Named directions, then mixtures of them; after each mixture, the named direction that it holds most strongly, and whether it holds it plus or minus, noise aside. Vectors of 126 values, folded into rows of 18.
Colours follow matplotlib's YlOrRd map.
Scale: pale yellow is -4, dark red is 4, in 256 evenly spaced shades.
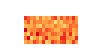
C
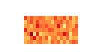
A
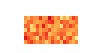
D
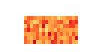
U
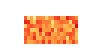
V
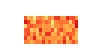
V, plus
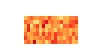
U, plus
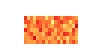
V, plus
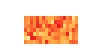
A, plus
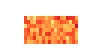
V, plus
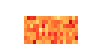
U, plus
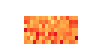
U, plus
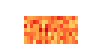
U, minus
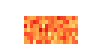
U, minus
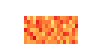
V, plus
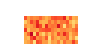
A, plus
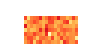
U, minus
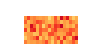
D, minus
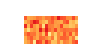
U, minus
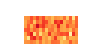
A, plus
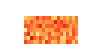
C, minus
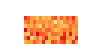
C, plus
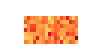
D, minus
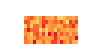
U, plus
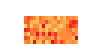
U, plus
